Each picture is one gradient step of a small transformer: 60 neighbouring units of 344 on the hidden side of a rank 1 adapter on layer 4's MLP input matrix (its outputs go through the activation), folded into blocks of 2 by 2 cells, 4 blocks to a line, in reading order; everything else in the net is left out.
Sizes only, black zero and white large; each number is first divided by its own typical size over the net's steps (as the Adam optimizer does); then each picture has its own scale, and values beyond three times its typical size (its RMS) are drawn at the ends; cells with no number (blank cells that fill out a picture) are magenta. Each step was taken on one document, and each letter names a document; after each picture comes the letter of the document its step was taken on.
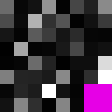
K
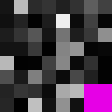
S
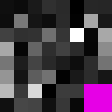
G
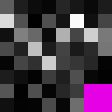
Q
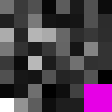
G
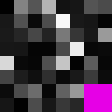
S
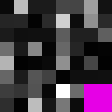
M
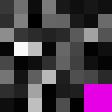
S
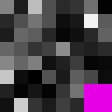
G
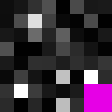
K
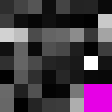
Q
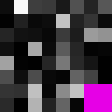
S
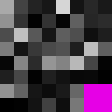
Q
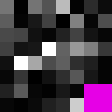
Q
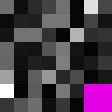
G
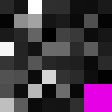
G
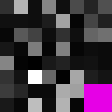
S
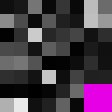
G
